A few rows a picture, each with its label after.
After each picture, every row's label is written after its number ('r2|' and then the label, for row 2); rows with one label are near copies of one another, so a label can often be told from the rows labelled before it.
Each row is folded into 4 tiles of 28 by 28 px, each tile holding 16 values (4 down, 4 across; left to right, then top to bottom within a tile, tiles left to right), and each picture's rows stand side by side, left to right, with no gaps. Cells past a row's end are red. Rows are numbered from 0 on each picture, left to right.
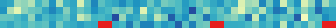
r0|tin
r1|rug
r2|tin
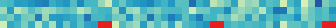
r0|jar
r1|jar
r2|tin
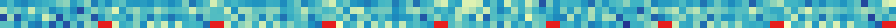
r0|rug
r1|jar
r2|jar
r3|jar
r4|tin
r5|rug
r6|jar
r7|jar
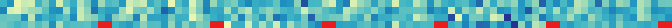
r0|tin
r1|tin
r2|jar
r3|tin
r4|rug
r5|tin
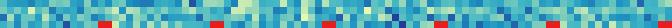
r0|rug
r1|jar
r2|tin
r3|rug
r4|rug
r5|jar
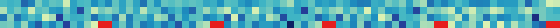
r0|rug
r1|rug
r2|rug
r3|rug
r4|jar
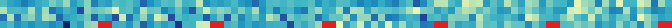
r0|rug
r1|rug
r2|rug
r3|jar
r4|tin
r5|tin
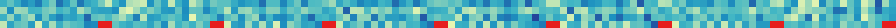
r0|jar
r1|tin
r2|jar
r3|jar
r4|jar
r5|jar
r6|jar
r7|tin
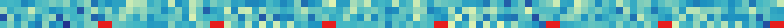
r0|rug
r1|tin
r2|jar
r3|tin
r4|jar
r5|tin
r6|jar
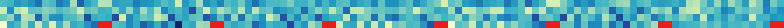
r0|jar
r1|rug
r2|rug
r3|jar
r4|jar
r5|rug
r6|tin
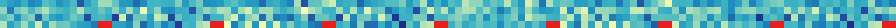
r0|jar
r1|rug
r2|jar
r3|rug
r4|tin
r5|jar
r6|jar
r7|rug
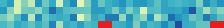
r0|tin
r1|rug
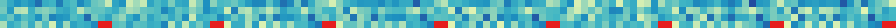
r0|jar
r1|tin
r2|jar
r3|jar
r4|jar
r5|tin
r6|jar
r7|jar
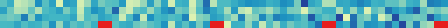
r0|tin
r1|tin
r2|jar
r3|rug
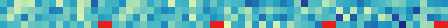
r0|tin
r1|tin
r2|jar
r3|rug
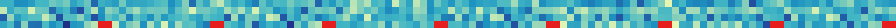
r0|rug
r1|jar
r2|rug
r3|tin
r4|rug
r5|jar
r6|jar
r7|rug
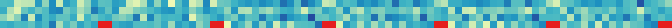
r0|tin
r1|tin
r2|jar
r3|jar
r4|jar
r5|jar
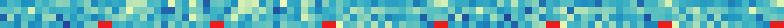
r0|rug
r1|tin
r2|tin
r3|jar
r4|rug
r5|jar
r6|jar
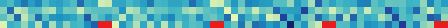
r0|jar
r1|jar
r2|rug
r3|rug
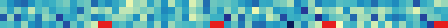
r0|rug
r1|tin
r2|rug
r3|jar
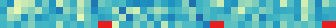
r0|tin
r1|jar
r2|tin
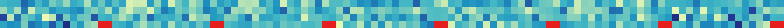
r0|rug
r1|tin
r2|tin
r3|jar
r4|jar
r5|tin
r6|rug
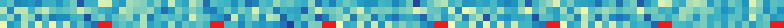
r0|jar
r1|tin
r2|rug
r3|jar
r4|jar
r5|jar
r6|tin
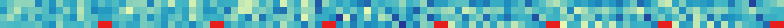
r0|tin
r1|tin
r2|tin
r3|rug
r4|jar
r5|jar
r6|jar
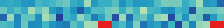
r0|rug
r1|rug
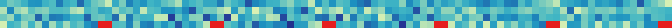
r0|jar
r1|rug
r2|rug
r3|rug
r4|jar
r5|jar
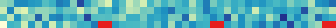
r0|jar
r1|tin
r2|rug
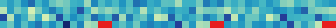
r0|rug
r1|rug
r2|rug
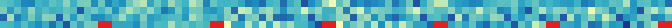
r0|rug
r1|tin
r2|jar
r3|jar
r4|rug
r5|rug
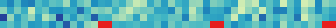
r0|rug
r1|tin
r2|tin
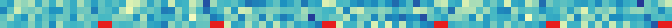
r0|tin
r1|tin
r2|jar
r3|jar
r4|tin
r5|jar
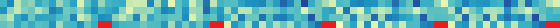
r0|tin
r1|tin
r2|jar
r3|jar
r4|jar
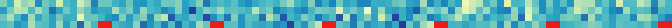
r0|tin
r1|rug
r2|rug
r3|rug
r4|tin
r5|tin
